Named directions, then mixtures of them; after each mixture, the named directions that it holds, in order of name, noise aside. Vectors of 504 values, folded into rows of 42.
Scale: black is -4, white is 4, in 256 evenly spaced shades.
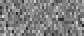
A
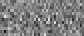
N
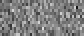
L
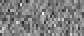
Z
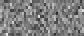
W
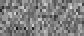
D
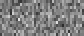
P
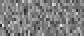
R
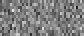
L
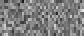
A, W, Z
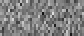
Z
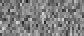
Z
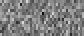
Z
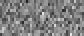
Z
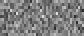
A, D, W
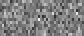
D, N, R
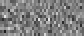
N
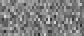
N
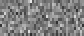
A, R, W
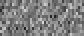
D, Z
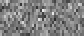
D, N, Z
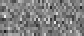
N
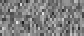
Z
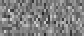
N, Z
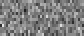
A, R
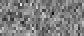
D, Z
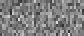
P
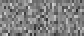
R, W
